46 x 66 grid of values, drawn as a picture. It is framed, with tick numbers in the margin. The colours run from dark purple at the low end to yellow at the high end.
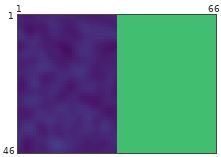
It is made of 1 by 2 panels. Panel 1,1: very low, blotchy, faint in contrast. Panel 1,2: high, flat.
